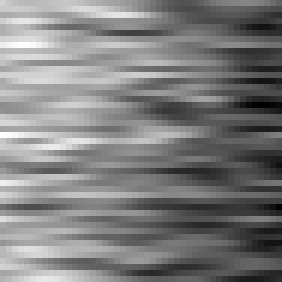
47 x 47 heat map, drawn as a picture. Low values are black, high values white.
Ninth with the highest average: top left. Slope: up to the left. Grain: streaks across.
